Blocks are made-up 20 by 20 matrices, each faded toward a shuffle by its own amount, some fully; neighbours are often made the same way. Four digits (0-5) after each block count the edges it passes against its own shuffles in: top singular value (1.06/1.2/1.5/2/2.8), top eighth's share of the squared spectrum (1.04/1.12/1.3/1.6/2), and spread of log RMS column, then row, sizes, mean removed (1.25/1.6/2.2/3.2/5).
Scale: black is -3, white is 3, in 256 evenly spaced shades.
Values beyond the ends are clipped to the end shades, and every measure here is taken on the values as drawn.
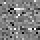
1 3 0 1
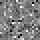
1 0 1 0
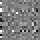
3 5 2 1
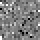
0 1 0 0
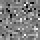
1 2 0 1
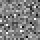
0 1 0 0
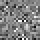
3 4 1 2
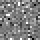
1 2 0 0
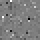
1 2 0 0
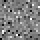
1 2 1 0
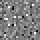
0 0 0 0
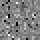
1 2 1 0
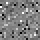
0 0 0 0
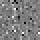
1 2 0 0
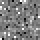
0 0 0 0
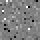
0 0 0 0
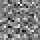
3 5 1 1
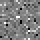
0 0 1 0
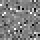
2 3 0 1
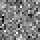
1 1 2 0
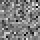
1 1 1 0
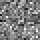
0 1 0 0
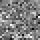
0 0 0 0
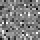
1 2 0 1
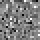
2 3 0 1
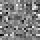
3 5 1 2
